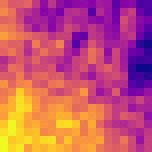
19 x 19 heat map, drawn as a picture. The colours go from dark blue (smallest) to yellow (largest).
Slope: up to the bottom left. Odd rows or columns: none. Ninth with the highest average: bottom left. Stripes: none. Mirror symmetry: none. Average level on the scale: 50%.
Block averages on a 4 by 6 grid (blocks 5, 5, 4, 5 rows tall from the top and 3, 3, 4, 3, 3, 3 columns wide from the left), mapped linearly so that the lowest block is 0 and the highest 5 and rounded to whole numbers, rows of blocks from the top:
322111
332220
443321
544432
